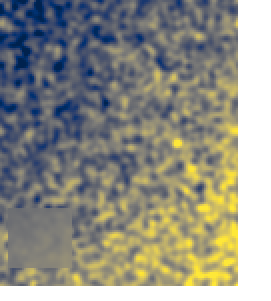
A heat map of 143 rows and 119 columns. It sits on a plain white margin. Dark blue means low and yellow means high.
The top left is the ninth with the lowest average. The histogram is bell-shaped. In the bottom left lies a patch that is calmer than the rest. There is an overall slope up to the bottom right.
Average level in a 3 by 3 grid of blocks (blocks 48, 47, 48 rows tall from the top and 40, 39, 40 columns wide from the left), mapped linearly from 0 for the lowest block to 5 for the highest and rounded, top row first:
012 | 124 | 345
